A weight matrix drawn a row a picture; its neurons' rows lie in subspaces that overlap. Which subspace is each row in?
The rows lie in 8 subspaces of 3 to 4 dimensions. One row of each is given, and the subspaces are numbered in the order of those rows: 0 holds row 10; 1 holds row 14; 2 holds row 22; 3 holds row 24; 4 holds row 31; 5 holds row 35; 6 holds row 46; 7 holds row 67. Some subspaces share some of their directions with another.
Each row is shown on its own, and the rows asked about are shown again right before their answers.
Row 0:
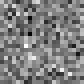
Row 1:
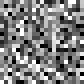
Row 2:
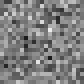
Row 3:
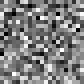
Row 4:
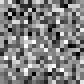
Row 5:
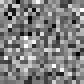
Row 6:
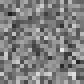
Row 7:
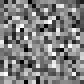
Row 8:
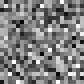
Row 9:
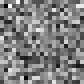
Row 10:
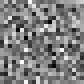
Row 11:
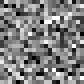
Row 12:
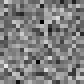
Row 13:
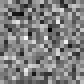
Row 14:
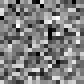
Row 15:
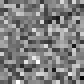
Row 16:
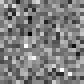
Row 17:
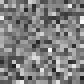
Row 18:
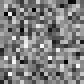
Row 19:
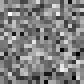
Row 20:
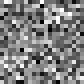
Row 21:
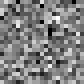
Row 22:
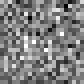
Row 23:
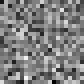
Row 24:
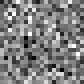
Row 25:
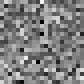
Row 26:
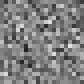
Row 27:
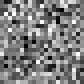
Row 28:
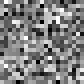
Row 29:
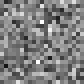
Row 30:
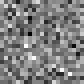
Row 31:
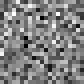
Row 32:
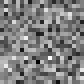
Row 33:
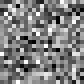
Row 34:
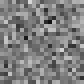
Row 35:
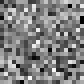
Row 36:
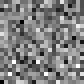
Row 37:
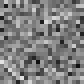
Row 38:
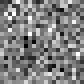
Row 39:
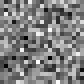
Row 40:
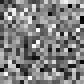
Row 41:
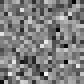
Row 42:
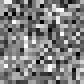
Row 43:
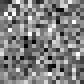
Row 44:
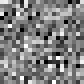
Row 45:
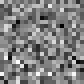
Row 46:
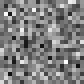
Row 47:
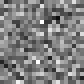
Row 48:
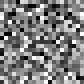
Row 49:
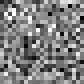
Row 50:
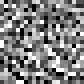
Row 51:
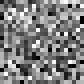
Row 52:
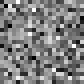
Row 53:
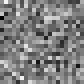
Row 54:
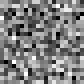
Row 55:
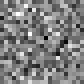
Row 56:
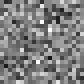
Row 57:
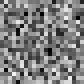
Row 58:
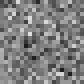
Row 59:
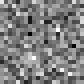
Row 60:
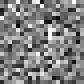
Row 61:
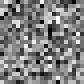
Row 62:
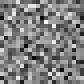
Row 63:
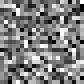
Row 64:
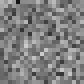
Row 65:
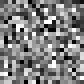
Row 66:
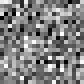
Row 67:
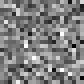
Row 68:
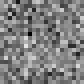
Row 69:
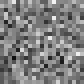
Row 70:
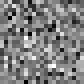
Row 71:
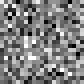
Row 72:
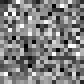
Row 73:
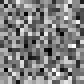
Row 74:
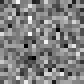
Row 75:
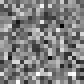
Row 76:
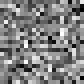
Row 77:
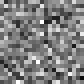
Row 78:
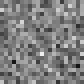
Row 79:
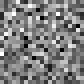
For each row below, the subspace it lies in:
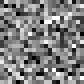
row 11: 7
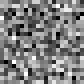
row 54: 2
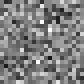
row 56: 4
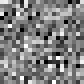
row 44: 3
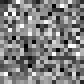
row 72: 0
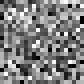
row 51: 5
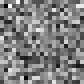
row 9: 3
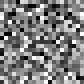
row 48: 4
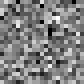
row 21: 1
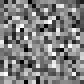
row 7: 0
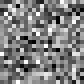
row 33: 7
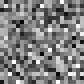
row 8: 6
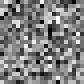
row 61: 1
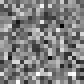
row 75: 4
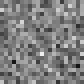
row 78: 6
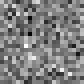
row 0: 1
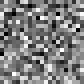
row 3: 4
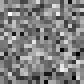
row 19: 4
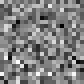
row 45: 4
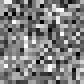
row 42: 7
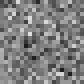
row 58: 1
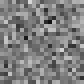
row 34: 0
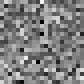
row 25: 6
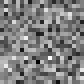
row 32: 1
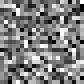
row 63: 7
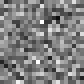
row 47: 2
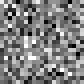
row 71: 2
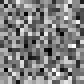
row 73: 2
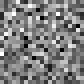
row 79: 4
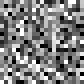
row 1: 6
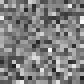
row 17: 5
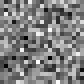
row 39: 1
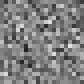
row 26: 0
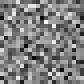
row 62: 4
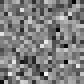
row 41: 6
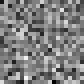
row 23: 3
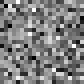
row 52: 1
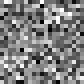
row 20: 4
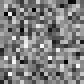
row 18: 6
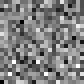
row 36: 6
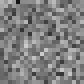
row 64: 1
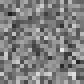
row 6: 4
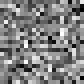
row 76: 7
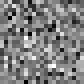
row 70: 0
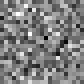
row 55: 3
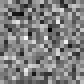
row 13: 3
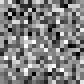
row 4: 3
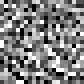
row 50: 0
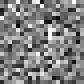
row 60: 1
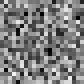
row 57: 2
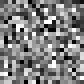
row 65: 0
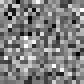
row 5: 7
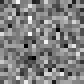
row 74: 6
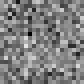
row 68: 3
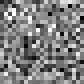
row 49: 5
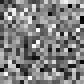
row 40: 5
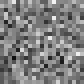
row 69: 1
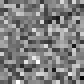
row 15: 7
